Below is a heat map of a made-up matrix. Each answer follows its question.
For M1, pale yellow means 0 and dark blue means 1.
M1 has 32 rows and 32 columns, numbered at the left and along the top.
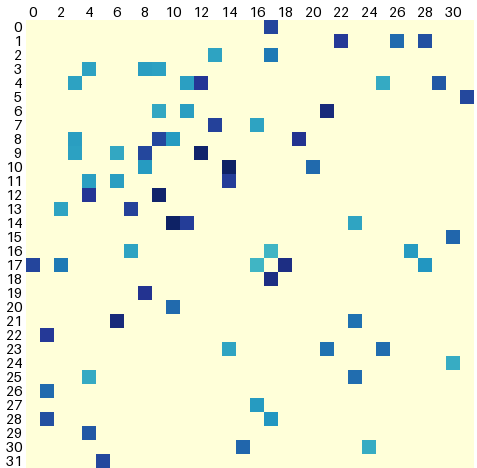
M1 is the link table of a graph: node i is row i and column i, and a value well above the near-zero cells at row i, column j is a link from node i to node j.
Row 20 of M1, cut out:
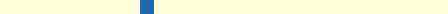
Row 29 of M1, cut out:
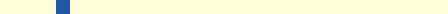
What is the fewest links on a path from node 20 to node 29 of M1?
5
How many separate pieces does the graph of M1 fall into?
4
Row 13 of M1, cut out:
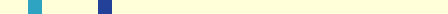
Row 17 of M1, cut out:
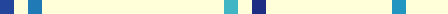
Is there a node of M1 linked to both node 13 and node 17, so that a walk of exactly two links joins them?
yes
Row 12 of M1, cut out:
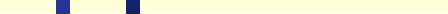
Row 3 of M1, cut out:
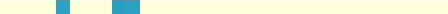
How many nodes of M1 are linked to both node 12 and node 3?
2
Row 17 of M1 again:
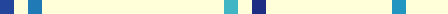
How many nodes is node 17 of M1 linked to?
5
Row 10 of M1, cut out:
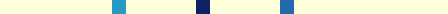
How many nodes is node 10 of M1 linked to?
3
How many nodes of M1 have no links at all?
0
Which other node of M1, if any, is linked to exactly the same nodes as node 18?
node 0
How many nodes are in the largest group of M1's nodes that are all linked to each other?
3
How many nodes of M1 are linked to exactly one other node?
12
